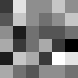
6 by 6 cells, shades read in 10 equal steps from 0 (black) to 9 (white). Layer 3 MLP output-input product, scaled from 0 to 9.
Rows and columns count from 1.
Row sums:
32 31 20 20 33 27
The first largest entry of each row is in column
2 2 1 1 5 1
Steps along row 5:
up down down up down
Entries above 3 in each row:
5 5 3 3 4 5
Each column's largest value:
6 8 6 6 9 8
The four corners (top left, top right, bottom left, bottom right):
2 5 6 4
